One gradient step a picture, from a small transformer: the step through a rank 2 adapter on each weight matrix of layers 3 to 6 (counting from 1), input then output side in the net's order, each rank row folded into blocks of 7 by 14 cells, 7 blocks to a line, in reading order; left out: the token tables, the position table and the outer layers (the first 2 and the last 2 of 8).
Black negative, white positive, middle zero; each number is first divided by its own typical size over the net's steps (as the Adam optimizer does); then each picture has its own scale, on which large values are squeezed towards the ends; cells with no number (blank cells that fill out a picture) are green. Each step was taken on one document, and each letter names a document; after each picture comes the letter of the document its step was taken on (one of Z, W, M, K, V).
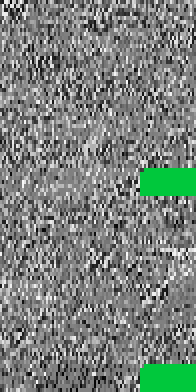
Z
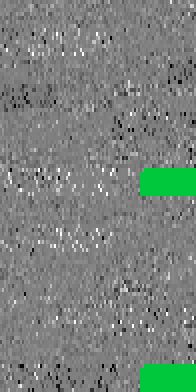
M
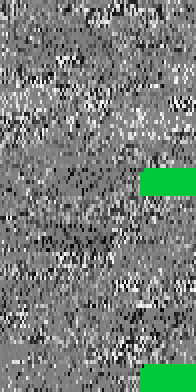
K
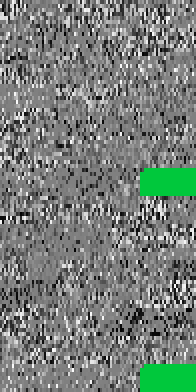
K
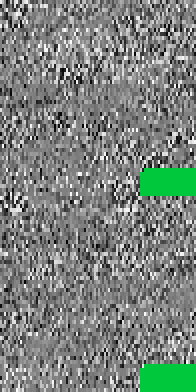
Z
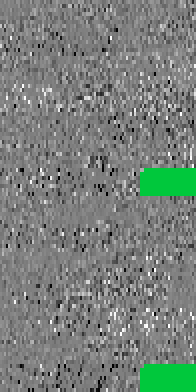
M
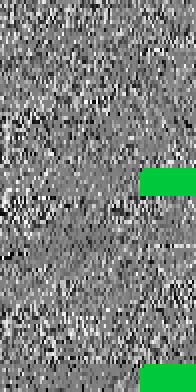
K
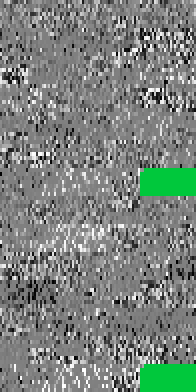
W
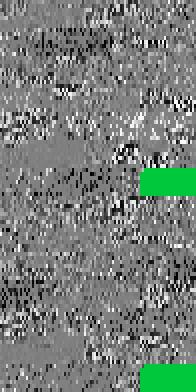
K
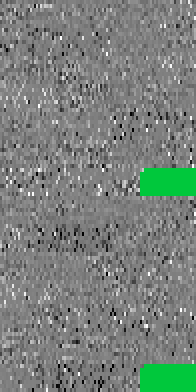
M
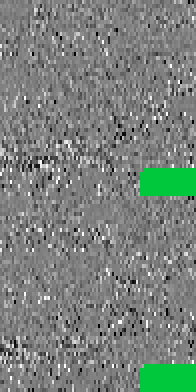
M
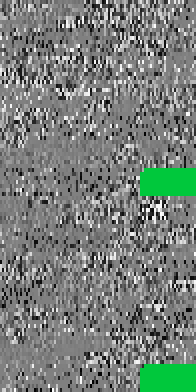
K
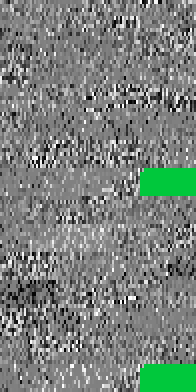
W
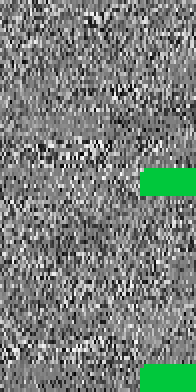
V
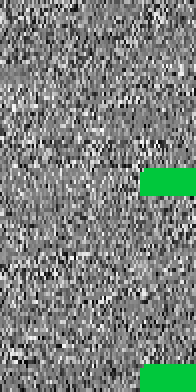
V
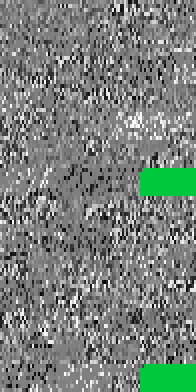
K
